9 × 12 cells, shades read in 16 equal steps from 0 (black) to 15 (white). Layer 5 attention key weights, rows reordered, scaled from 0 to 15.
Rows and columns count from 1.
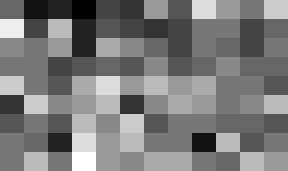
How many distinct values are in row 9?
7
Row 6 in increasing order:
3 3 7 8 8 8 9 9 10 11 11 12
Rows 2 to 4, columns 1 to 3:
14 4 11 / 8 7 9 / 7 7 4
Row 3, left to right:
8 7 9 2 10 8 6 4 7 6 4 7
